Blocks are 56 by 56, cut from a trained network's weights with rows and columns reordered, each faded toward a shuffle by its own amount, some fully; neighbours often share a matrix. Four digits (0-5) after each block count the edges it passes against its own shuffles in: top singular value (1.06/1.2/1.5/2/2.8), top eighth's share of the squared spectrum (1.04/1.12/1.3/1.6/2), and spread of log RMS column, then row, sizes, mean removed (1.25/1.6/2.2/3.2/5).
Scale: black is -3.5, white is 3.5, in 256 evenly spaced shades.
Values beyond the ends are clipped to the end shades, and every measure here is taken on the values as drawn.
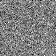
0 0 0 0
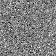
0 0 0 0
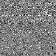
3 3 0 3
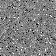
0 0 0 0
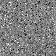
0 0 0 0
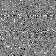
3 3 0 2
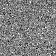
0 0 0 0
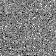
2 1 0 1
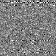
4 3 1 2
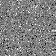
2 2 0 0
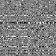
4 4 0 3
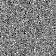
0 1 0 0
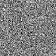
3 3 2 0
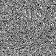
2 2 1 0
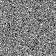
0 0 0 0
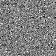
2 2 0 0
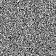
2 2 0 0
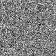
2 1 0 0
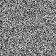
2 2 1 0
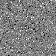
2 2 0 0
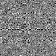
3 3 1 2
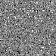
2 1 0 1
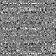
4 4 1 3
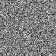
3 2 0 1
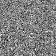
2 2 0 0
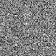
3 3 0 1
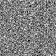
3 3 0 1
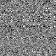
3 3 1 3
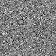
2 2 0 1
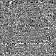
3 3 0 2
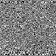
3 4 0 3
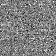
2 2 0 1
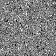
1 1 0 0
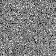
2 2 0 0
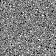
1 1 0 0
